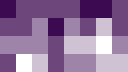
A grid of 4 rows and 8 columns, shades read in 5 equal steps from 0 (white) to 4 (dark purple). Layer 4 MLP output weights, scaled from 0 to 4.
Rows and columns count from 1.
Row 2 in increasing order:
1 2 2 3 3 3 3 4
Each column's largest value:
4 3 3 4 3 4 4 3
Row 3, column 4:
3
